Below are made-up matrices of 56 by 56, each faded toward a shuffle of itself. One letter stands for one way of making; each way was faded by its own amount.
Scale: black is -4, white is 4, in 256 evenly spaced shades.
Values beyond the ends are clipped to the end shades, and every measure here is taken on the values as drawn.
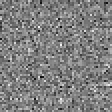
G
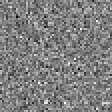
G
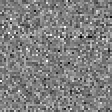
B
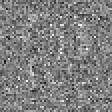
G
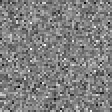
B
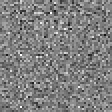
G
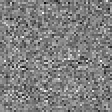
G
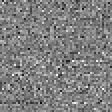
B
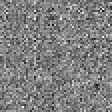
G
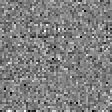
B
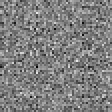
G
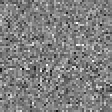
B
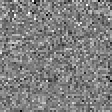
B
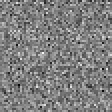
G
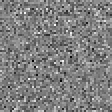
B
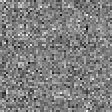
G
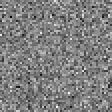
G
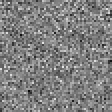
B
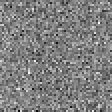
B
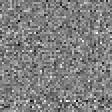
B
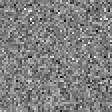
G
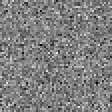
B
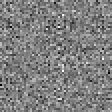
G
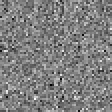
G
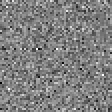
B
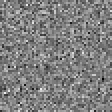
G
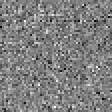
B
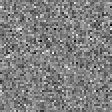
B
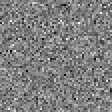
B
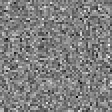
G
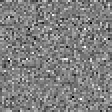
B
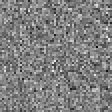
G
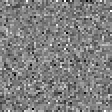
B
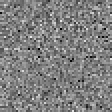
B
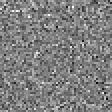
B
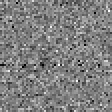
B
